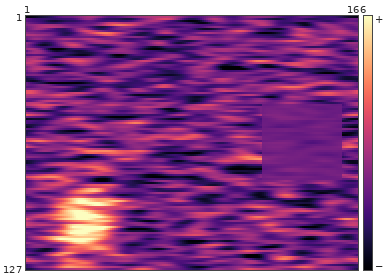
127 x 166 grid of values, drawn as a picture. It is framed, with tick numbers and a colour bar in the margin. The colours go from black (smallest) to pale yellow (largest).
Ninth with the highest average: bottom left. Grain: streaks across. Calmest part: middle right. Mirror symmetry: none. Bumps: one, in the bottom left. Odd patch: calmer, in the middle right.
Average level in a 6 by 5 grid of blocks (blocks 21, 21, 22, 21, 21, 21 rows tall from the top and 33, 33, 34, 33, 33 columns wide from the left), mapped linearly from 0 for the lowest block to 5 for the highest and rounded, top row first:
0 1 0 1 1 | 1 0 0 1 1 | 1 1 1 1 0 | 2 1 0 1 1 | 5 3 1 1 0 | 4 2 1 1 1
